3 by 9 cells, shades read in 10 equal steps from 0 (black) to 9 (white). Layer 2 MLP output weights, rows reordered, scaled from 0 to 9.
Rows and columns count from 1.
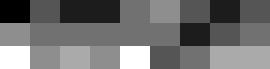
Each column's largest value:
9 5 6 5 9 5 4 6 6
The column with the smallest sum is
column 7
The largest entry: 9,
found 2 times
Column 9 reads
3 4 6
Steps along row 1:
up down same up up down down up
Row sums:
21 33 53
